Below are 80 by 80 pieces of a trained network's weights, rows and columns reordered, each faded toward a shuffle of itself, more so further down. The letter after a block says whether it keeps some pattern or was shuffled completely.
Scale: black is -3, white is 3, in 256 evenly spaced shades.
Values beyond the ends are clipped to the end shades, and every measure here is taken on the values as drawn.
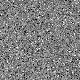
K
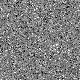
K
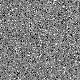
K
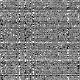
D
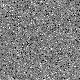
K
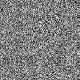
D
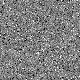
K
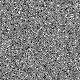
K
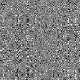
D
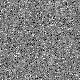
K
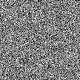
K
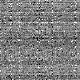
D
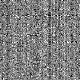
D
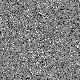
K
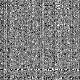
D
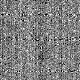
D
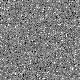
K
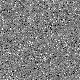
K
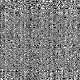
D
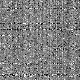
D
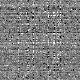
D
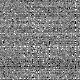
D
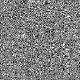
D
